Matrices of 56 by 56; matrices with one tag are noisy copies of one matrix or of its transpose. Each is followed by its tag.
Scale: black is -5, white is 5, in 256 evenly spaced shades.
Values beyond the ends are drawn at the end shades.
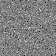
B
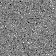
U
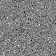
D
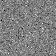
U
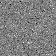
U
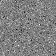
D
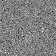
U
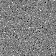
B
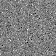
B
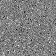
D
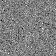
U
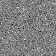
D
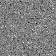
U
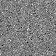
B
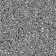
U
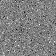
D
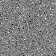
D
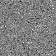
U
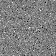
B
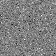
D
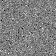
U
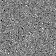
U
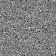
B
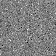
B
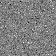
U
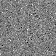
B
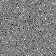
D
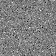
B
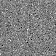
B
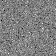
U
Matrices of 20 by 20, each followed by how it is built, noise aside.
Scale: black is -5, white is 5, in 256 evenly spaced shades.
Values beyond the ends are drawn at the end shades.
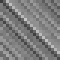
Toeplitz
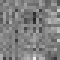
low rank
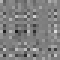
low rank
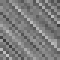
Toeplitz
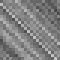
Toeplitz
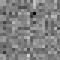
low rank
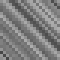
Toeplitz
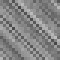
Toeplitz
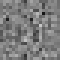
low rank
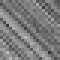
Toeplitz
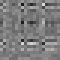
low rank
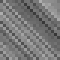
Toeplitz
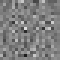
low rank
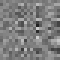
low rank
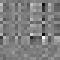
low rank
